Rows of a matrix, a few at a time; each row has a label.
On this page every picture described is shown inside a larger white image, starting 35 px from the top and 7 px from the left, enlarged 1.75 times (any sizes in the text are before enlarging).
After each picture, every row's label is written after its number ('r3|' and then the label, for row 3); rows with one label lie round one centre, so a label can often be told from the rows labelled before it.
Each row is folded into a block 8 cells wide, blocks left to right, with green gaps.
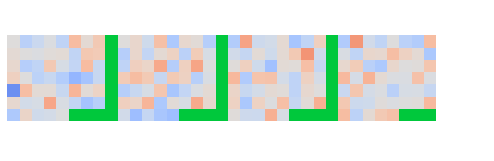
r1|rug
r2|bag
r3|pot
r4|pot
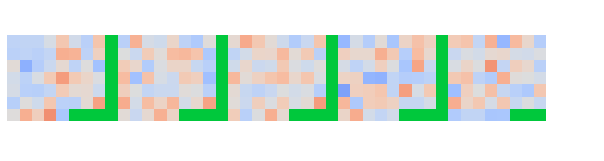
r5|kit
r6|pot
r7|pot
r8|rug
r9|bag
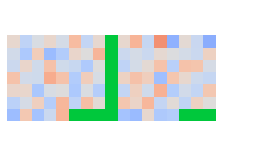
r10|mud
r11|bag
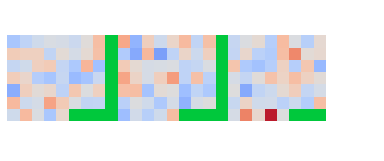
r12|rug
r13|mud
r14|kit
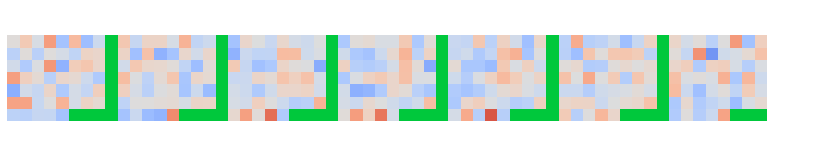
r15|bag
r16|mud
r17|kit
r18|kit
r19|kit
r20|pot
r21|mud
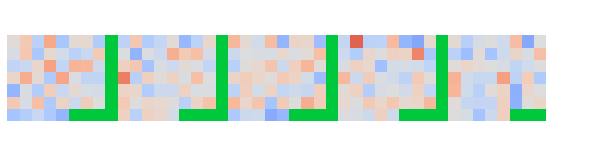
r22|bag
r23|pot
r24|bag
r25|pot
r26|mud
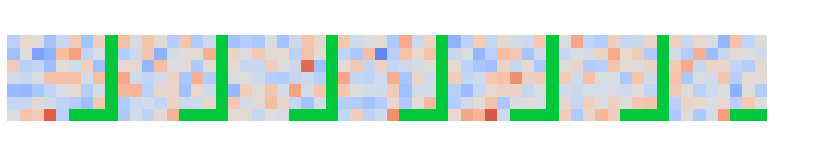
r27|kit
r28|mud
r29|rug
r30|mud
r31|kit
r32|pot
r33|mud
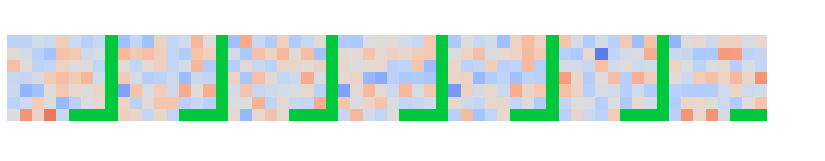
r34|kit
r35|rug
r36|pot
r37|rug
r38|rug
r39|mud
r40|kit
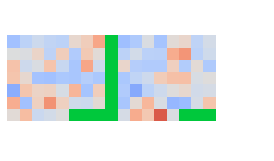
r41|rug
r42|kit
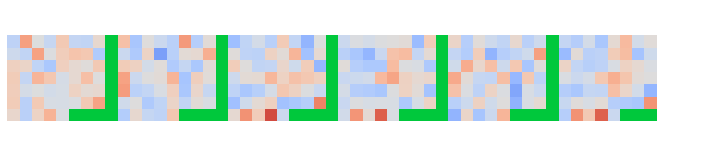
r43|pot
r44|mud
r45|kit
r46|kit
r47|mud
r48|kit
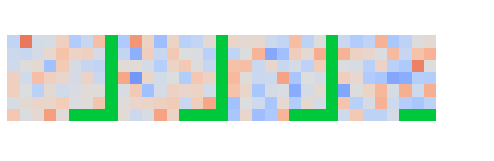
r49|pot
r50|pot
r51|mud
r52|rug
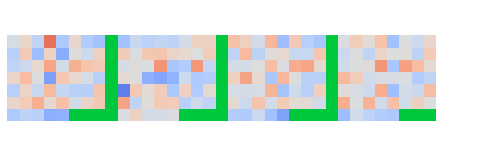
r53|bag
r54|rug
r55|bag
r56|bag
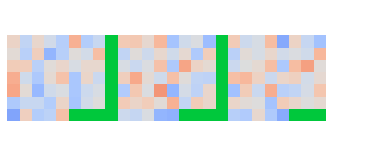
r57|mud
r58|bag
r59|bag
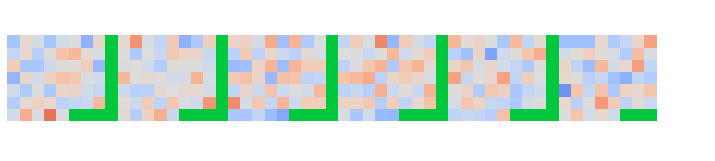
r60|kit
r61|pot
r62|bag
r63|bag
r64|mud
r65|rug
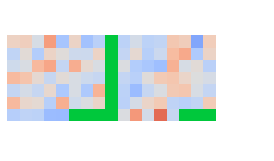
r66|bag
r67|kit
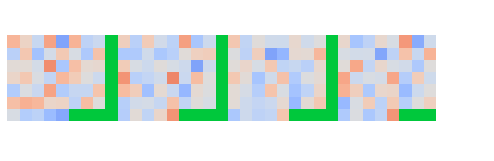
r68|bag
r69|mud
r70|mud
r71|mud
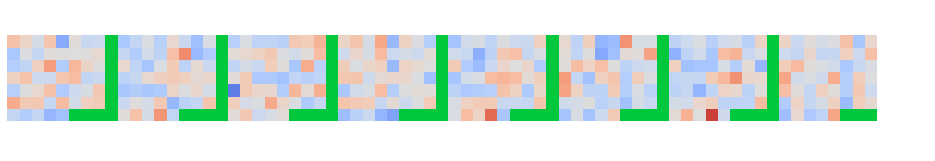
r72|bag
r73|kit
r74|rug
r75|bag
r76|kit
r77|mud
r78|kit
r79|mud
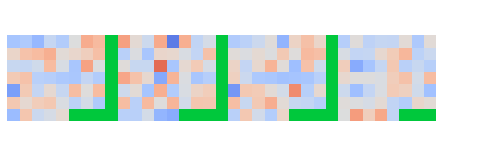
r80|rug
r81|bag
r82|rug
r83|kit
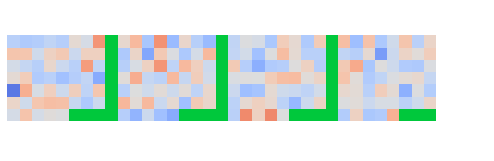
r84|rug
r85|bag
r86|kit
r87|mud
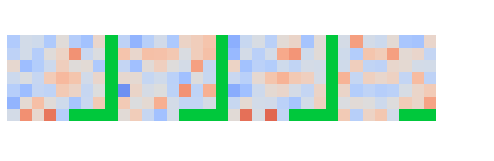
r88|kit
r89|rug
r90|kit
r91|pot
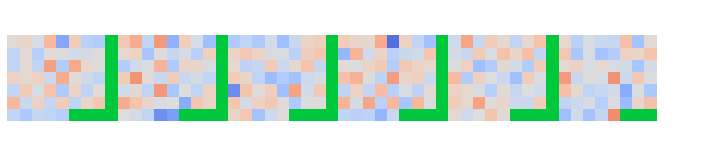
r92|bag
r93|bag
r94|rug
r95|bag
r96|pot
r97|mud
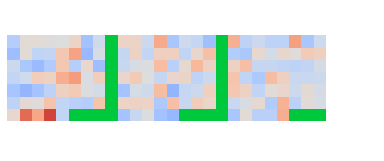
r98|kit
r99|bag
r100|mud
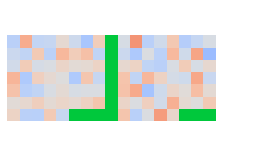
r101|pot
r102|pot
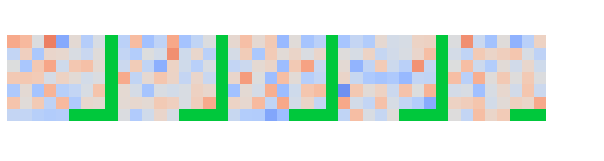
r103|bag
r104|pot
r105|bag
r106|rug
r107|pot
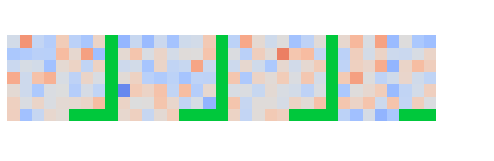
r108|pot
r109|rug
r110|pot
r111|bag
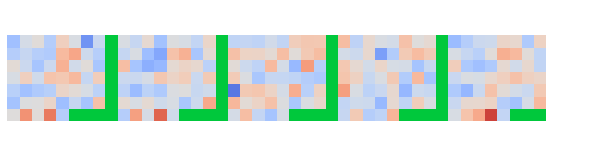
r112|kit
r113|kit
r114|rug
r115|mud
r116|kit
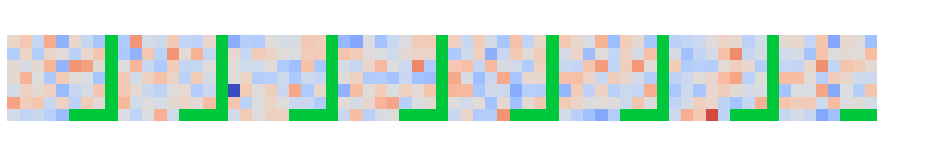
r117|bag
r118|pot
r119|rug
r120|rug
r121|mud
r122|bag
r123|kit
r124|bag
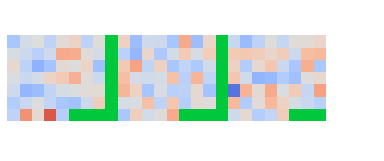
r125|kit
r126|mud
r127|rug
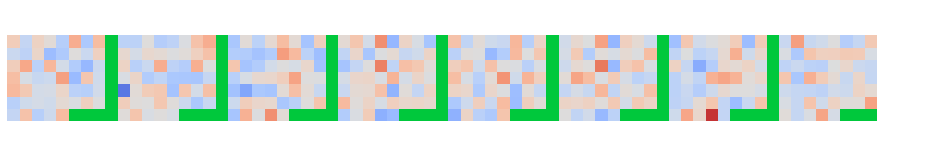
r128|mud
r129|rug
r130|kit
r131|bag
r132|mud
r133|bag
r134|kit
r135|pot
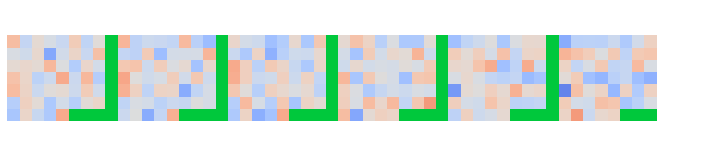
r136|mud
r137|mud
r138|mud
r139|pot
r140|rug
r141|rug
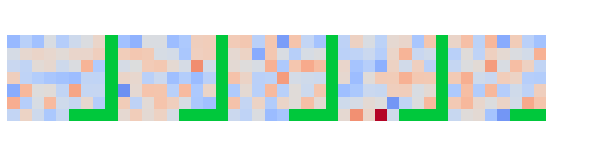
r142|rug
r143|rug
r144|bag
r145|kit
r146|bag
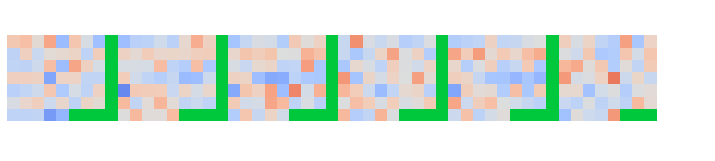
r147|bag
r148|rug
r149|rug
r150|pot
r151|rug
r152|mud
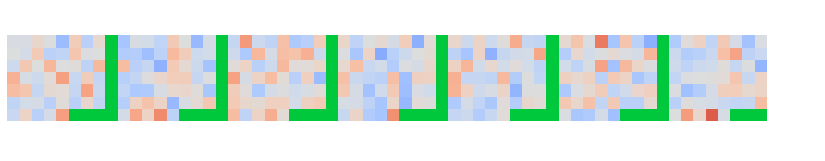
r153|mud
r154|kit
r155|pot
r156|mud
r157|mud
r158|bag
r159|kit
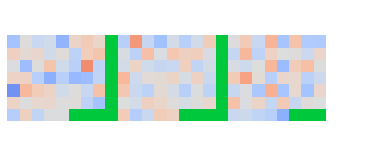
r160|rug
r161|pot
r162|bag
